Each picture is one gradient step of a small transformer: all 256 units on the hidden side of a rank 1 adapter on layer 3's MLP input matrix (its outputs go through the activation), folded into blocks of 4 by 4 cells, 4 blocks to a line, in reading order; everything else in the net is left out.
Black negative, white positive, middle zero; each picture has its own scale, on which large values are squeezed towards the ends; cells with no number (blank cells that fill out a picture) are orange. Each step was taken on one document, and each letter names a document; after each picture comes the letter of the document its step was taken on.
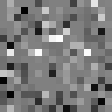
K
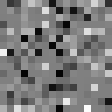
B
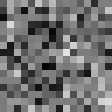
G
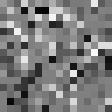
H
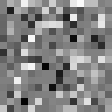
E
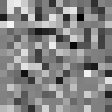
H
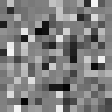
E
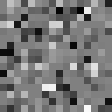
B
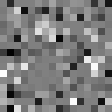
K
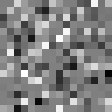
H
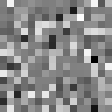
K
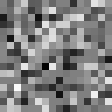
G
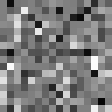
K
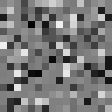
G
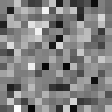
E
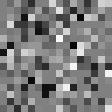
B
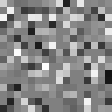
H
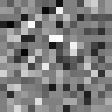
E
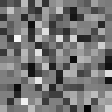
G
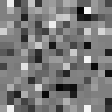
B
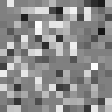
E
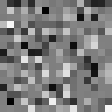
B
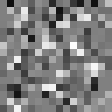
E
